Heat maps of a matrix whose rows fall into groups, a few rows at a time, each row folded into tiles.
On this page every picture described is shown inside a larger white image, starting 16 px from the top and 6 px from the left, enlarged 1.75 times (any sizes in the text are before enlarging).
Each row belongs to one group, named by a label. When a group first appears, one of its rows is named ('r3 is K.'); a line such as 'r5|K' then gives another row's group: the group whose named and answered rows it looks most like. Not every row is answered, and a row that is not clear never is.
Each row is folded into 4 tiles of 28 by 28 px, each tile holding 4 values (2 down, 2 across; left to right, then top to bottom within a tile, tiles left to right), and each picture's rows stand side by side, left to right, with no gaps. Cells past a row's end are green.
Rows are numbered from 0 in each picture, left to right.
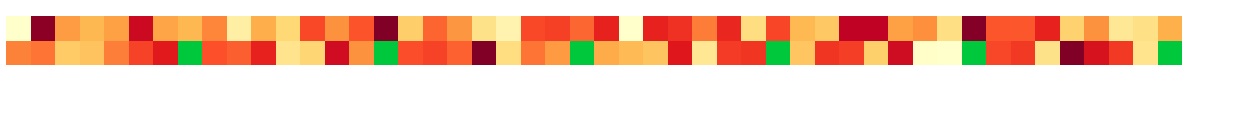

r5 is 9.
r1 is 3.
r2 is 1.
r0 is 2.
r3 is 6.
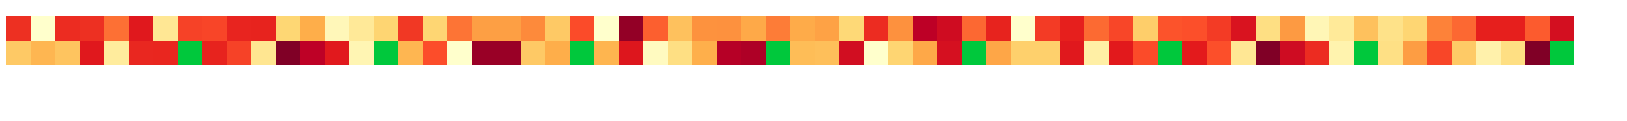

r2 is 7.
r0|6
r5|6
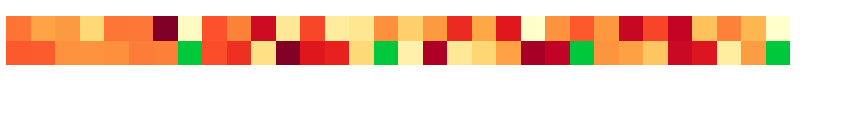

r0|1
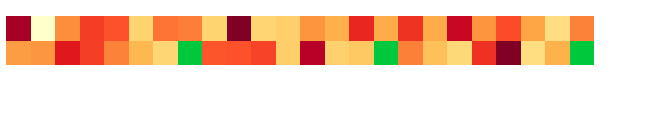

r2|7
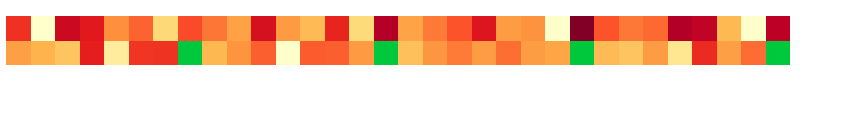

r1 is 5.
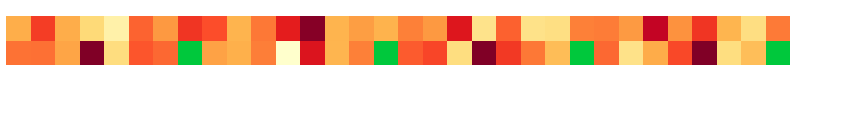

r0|1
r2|9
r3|7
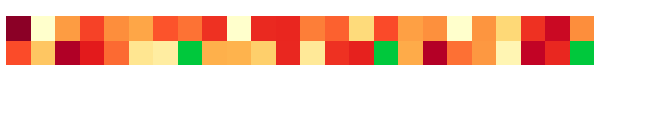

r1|6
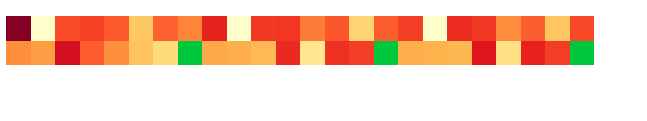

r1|6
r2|6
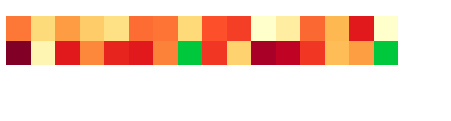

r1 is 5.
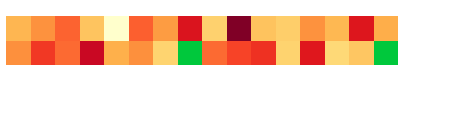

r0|1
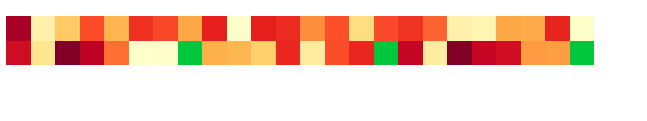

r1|6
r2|5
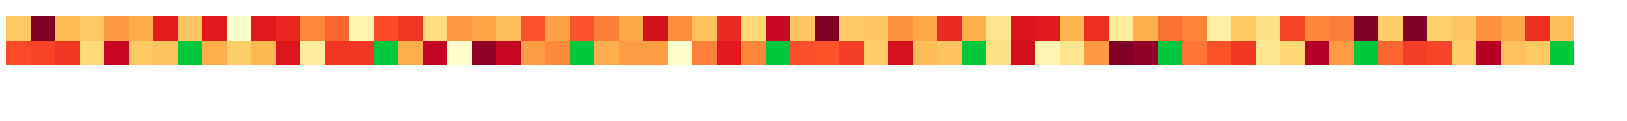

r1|6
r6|3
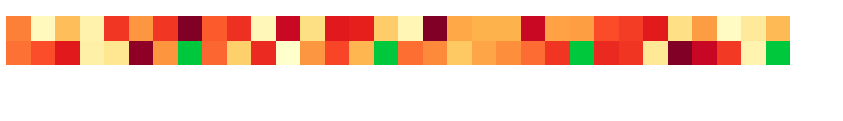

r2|2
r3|9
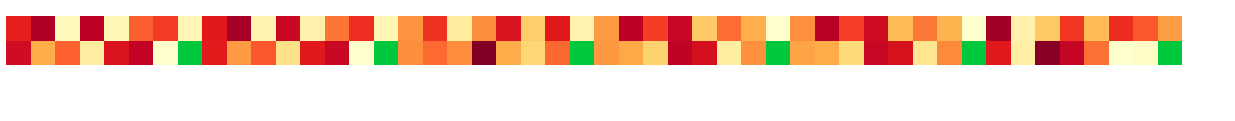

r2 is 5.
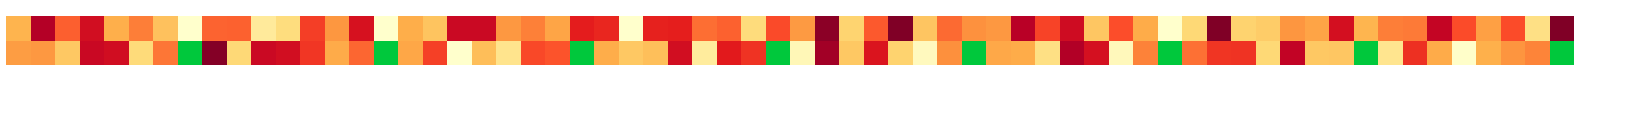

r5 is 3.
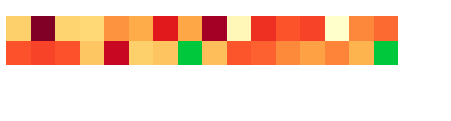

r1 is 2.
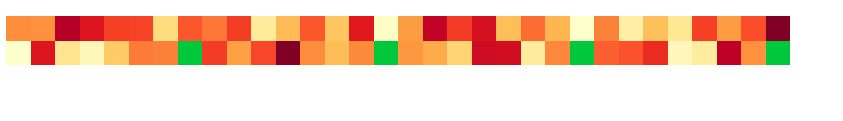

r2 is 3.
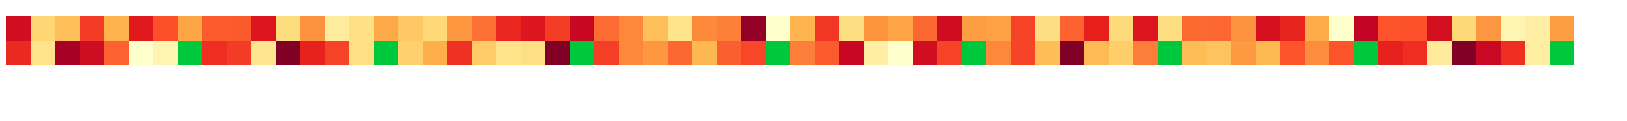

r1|9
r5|5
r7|9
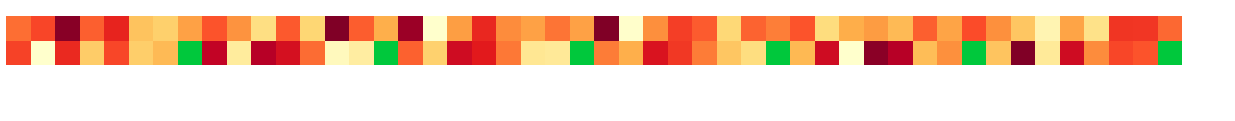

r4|7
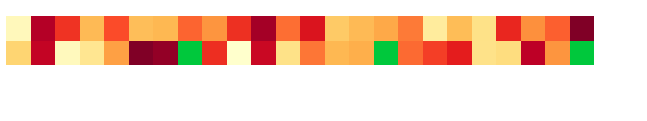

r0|2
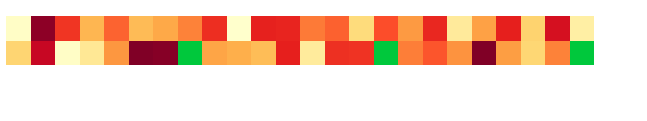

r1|6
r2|5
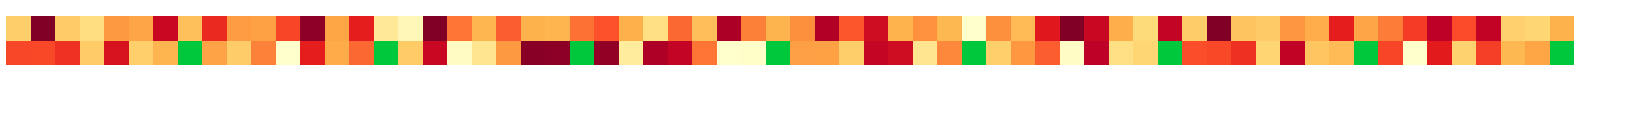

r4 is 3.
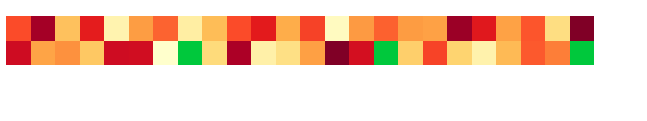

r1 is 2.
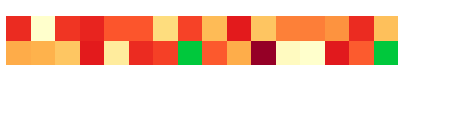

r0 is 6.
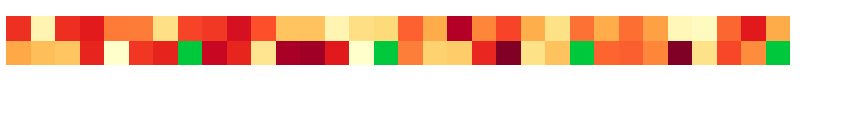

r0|6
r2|7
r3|1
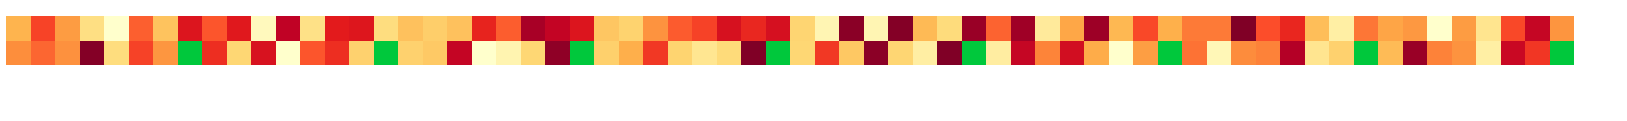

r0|1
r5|5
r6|7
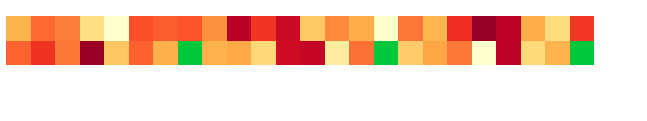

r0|1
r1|3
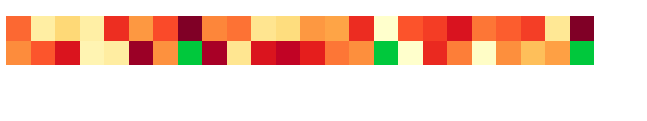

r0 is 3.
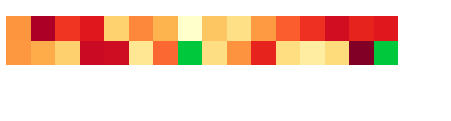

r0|3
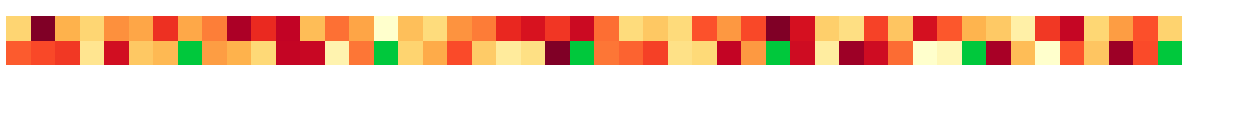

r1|3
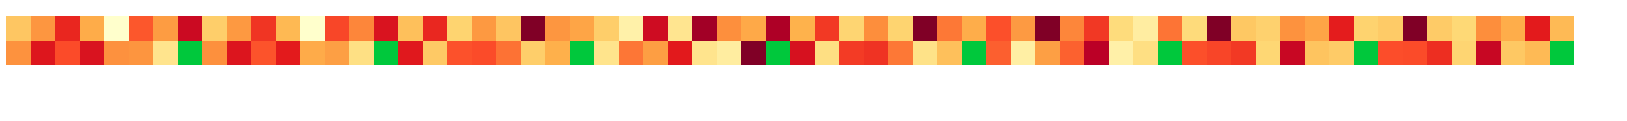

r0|1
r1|1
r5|7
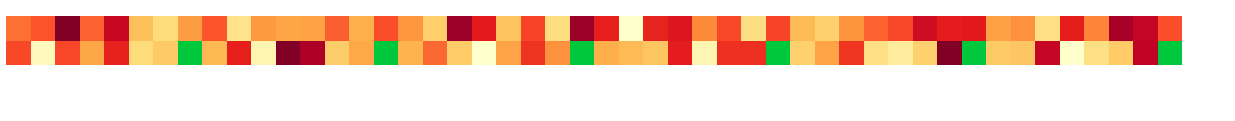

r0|7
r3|6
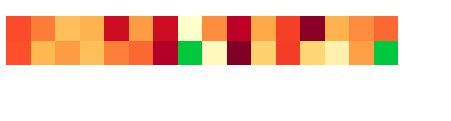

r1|5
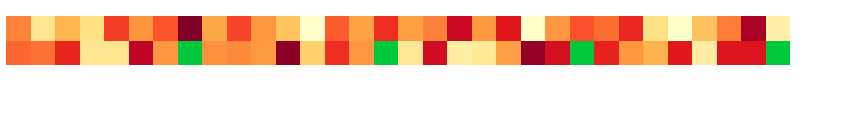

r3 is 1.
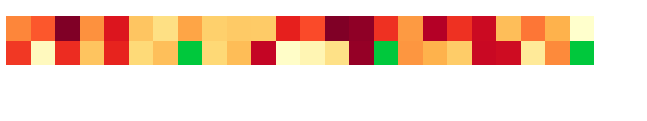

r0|7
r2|3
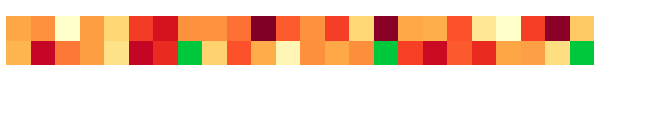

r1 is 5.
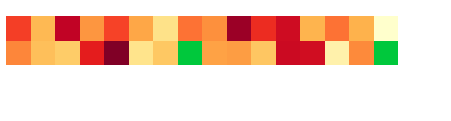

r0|7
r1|3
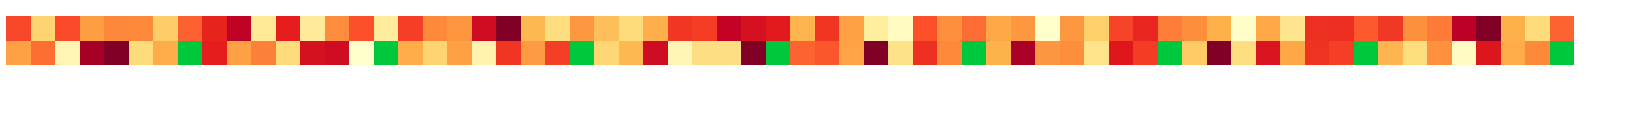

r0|7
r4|1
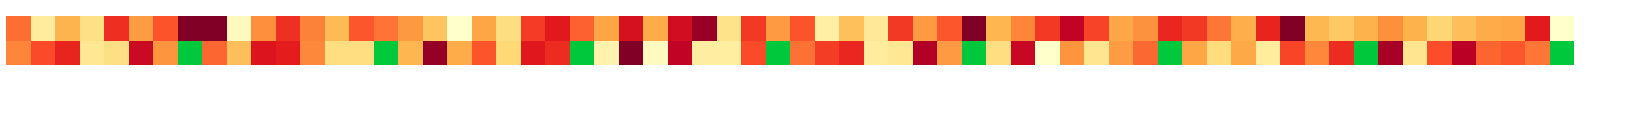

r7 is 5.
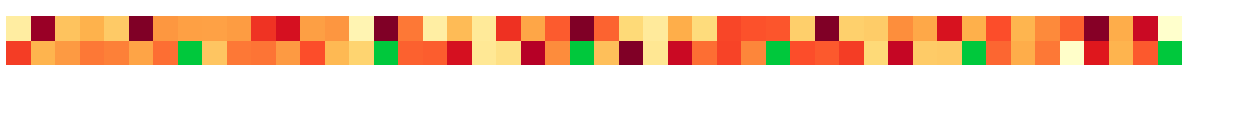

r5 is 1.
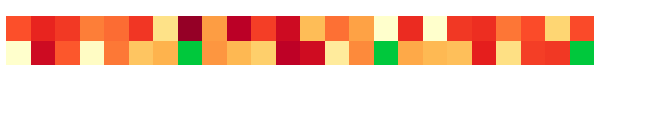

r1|3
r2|6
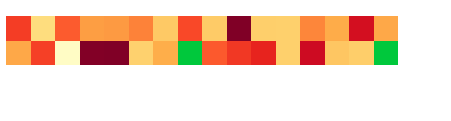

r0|7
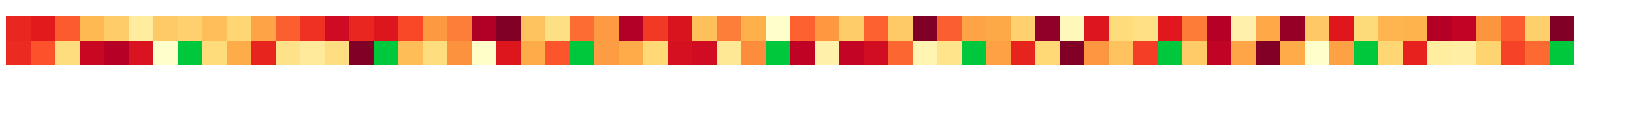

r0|9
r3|3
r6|5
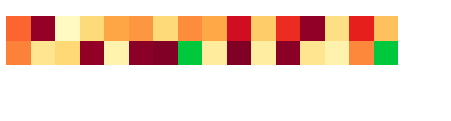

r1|5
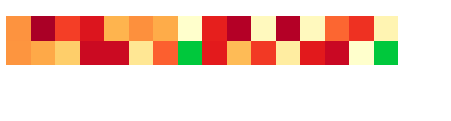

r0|3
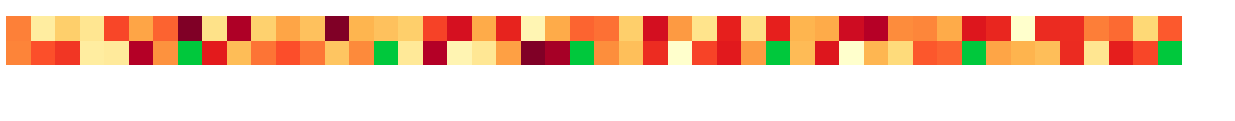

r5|6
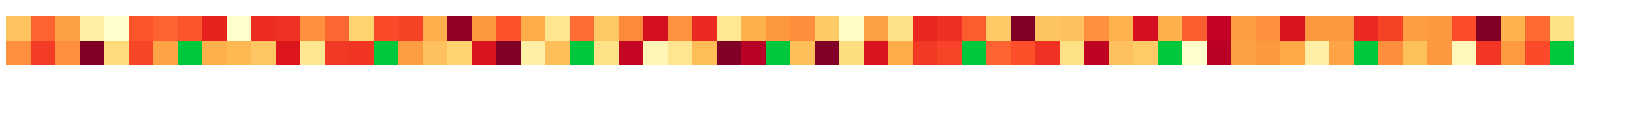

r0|1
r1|6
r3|2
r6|5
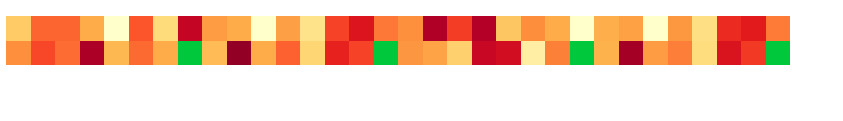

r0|1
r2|3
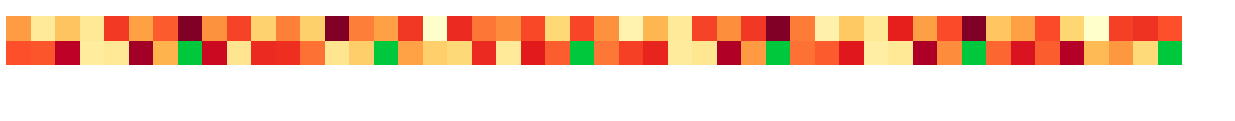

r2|6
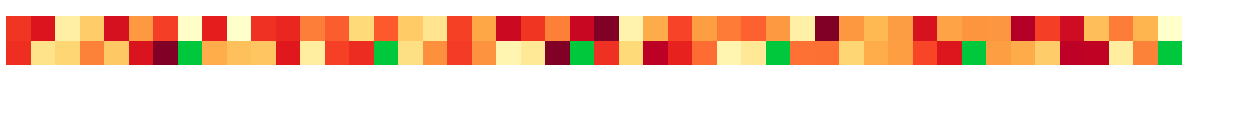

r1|6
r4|2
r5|3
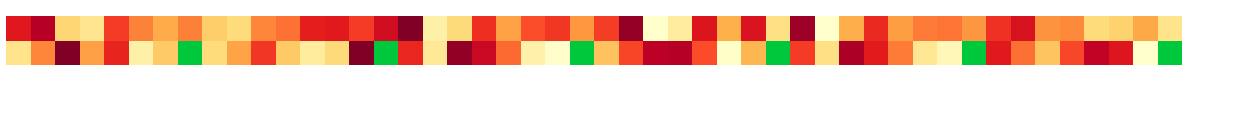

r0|5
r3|5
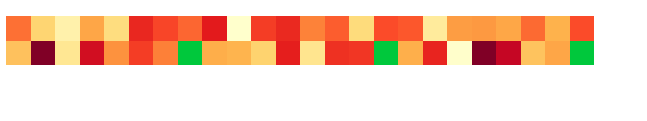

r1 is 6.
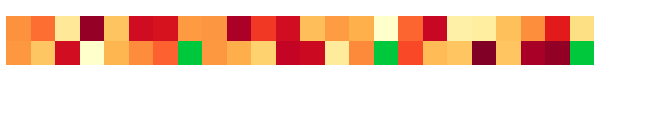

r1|3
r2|1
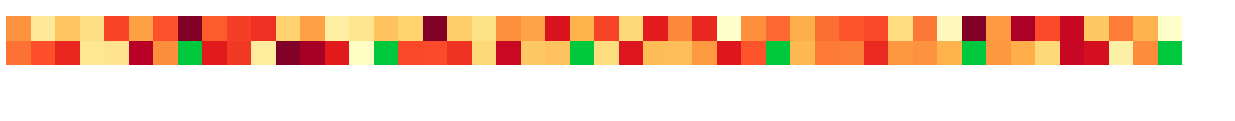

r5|3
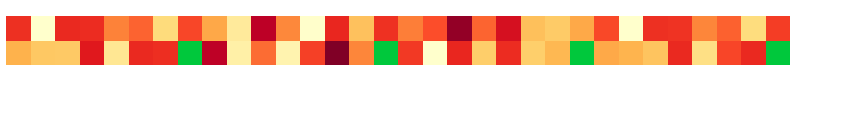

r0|6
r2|7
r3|6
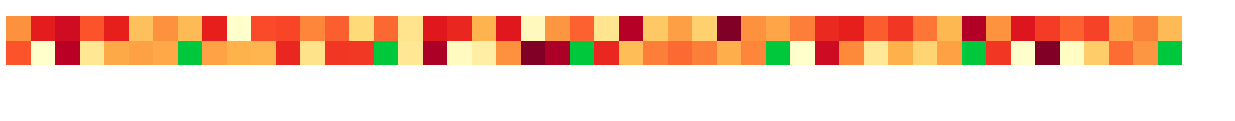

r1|6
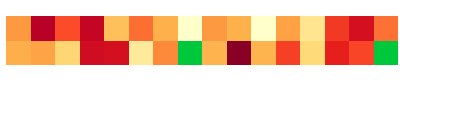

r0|3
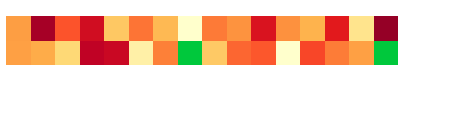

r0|3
